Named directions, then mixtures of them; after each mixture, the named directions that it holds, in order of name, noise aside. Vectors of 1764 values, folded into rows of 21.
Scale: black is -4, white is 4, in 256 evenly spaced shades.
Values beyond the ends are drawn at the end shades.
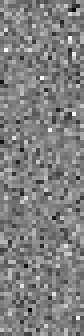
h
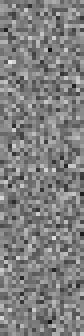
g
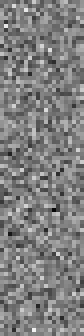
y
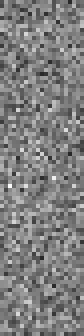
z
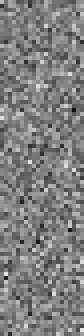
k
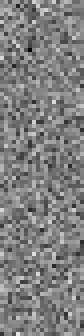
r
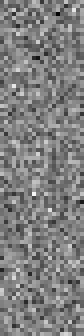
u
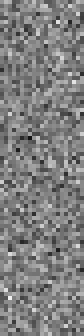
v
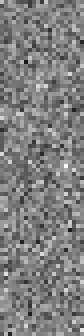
k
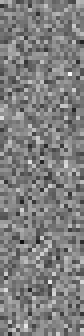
k, v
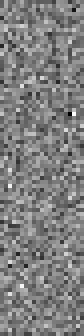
h, y, z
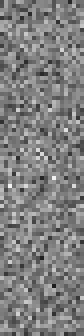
z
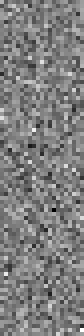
k, y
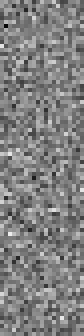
y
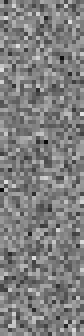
u, v, z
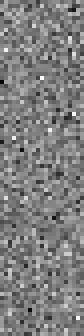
h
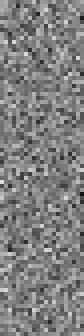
g, r, v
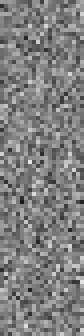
k, u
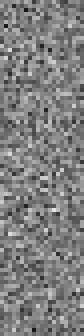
y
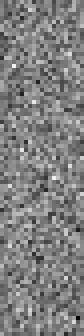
h, r, z
